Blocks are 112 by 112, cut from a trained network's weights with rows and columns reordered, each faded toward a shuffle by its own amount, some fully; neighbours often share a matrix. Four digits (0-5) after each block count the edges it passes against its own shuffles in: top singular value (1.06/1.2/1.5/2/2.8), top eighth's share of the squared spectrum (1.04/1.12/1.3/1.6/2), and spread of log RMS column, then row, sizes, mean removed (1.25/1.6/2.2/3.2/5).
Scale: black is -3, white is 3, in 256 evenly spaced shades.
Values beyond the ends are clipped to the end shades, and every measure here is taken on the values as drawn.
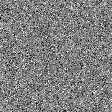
1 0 0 0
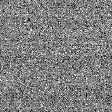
2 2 2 0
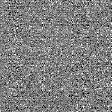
3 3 3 1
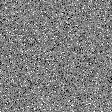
0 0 0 0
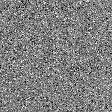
0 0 0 0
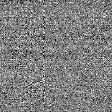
3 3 3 1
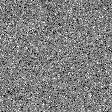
0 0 0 0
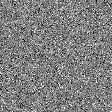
1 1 1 0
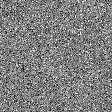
0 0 0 0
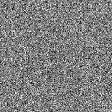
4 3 0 2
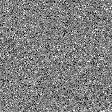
2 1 1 0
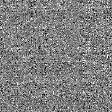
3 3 3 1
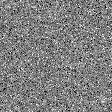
0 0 0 0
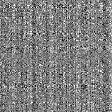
4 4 1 3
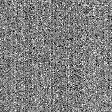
3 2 0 2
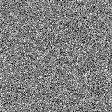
1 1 0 0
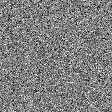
1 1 0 0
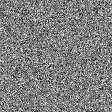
2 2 0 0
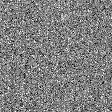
1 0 0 0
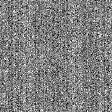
3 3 0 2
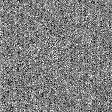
2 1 0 0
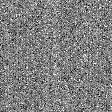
2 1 0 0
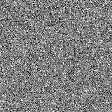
2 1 0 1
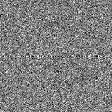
3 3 0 2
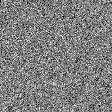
2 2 0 1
